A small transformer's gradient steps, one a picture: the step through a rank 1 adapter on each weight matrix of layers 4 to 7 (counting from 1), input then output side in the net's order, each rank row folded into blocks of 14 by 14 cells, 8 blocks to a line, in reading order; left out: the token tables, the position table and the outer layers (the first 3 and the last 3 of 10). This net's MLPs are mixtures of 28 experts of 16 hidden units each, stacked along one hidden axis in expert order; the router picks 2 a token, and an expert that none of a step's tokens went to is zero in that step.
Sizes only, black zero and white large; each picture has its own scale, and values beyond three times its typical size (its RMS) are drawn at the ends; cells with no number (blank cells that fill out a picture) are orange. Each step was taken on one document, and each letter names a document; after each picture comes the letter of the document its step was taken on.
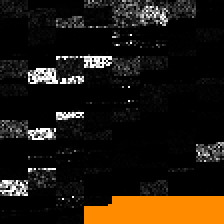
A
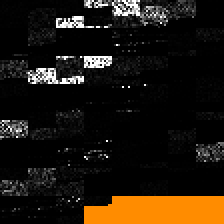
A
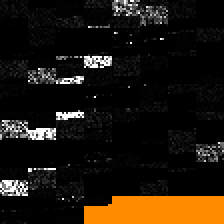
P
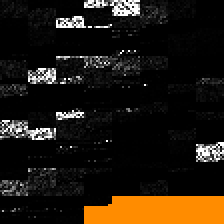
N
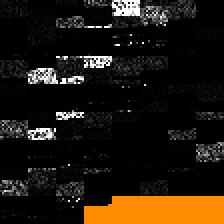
A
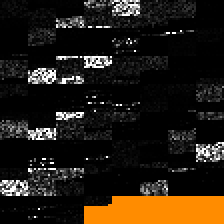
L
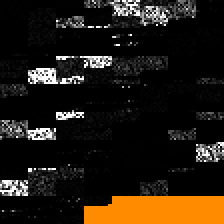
A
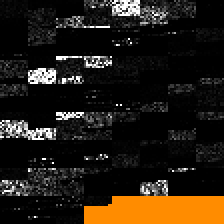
L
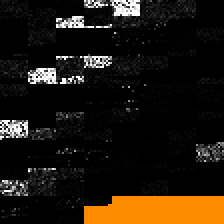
A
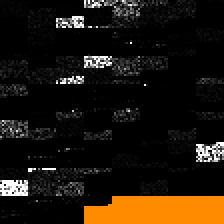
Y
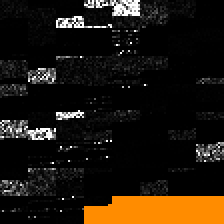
N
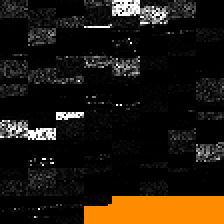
L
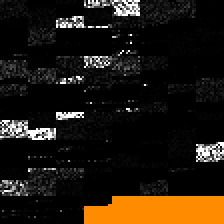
N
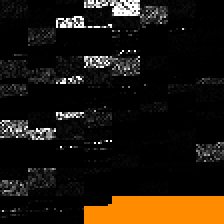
N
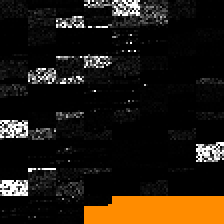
Y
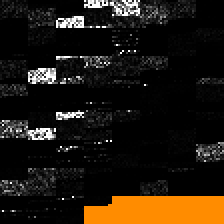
N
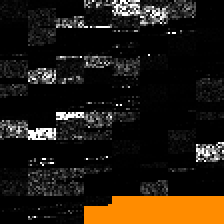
L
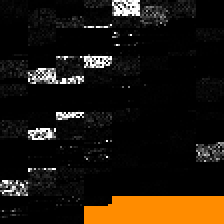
A
